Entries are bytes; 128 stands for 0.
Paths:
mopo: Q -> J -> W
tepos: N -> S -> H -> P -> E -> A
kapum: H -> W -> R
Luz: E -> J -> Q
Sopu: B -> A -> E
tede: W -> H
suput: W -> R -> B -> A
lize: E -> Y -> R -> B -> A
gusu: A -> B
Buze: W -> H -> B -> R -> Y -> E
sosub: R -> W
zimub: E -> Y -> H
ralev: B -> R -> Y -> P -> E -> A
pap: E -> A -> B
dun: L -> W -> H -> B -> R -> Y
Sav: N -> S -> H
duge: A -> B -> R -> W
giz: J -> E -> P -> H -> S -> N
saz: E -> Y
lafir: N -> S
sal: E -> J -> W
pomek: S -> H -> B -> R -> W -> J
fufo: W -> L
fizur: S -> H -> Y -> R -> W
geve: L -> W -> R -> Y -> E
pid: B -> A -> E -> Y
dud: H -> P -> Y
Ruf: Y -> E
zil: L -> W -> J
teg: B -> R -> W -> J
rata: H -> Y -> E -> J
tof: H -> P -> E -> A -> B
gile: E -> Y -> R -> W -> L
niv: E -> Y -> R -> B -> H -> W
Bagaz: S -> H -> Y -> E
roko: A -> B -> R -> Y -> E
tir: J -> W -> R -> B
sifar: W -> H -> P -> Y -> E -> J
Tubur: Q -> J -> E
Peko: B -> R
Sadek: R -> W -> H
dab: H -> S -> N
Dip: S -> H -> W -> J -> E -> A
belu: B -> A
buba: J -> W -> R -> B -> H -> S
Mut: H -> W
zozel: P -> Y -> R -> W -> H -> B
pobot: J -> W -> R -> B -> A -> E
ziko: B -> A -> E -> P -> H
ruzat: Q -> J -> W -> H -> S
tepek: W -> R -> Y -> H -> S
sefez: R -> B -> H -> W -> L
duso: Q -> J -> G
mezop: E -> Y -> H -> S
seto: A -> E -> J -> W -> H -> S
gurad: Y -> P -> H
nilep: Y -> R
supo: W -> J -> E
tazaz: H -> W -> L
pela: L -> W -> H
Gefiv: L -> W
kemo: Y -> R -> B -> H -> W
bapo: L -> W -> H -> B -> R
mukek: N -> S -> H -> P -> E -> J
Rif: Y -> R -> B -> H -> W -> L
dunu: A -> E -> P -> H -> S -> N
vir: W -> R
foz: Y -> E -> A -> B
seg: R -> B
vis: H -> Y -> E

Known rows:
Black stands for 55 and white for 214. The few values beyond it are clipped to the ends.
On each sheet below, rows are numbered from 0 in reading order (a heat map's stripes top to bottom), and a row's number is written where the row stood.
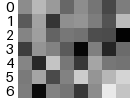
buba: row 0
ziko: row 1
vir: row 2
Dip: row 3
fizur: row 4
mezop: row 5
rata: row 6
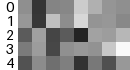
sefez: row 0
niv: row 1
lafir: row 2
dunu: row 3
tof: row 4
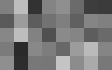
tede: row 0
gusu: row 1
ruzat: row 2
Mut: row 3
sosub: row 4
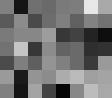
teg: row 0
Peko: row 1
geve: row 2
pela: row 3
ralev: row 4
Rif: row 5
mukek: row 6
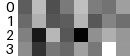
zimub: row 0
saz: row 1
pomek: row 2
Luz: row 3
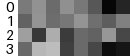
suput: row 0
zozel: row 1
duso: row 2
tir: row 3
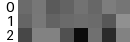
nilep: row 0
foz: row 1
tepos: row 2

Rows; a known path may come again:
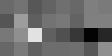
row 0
nilep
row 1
gusu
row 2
pobot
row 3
foz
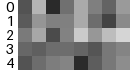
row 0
Sadek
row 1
lize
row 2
mezop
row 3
Ruf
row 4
vis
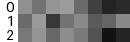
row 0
Buze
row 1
pid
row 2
suput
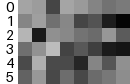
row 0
tepek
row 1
bapo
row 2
sifar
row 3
Tubur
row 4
Sav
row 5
dud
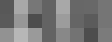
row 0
pap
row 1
seg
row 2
buba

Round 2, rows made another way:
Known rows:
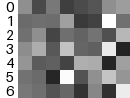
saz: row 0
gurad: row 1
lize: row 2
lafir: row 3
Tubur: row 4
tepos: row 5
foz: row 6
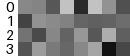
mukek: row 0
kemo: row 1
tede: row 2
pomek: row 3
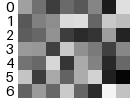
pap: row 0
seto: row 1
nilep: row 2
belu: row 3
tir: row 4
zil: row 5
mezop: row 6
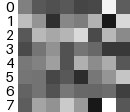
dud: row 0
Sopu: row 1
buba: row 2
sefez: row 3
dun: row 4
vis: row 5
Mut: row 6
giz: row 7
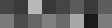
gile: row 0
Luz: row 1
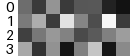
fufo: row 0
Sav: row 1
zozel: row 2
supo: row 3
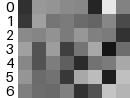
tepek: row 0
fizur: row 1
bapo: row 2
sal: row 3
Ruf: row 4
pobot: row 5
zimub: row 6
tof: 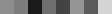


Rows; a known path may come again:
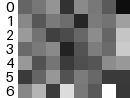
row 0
sosub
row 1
Ruf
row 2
pid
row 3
Buze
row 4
saz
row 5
sefez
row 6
Sav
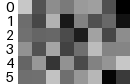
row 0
Gefiv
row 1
vir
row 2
rata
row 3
geve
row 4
Bagaz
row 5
teg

